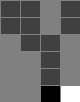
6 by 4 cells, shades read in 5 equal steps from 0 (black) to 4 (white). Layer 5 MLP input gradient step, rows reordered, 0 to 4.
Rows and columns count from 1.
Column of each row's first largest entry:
3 3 1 1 1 4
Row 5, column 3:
1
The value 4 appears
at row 6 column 4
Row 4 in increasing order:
1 2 2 2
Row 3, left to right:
2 1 1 2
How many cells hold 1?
10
